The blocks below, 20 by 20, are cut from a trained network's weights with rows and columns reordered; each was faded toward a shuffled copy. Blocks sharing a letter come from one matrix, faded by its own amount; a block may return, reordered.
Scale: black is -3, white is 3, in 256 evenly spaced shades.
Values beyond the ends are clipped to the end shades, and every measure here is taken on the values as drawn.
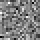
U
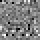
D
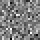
U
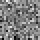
U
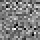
D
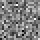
U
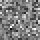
U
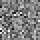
U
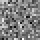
D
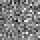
U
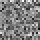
U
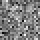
U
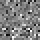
D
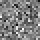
U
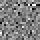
D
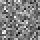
U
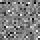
D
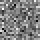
U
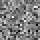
U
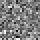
U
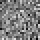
U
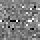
D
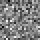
U
